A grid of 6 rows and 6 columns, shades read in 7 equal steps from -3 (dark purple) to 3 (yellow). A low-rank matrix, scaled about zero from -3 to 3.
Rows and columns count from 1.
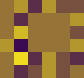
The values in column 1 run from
0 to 1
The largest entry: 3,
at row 5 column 2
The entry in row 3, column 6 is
-1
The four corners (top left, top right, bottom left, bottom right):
0 -1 0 0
